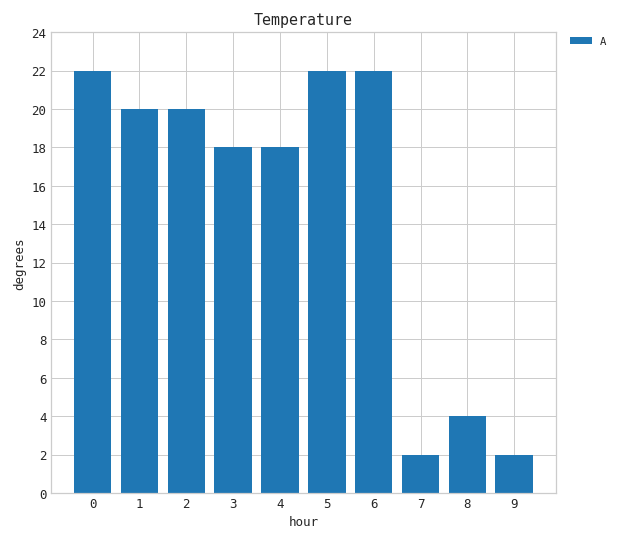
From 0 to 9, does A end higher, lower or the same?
lower
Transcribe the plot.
Title: Temperature
x-axis: hour, ticks 0 1 2 3 4 5 6 7 8 9
y-axis: degrees, ticks 0 2 4 6 8 10 12 14 16 18 20 22 24
Legend: A
Values:
A: 22 20 20 18 18 22 22 2 4 2
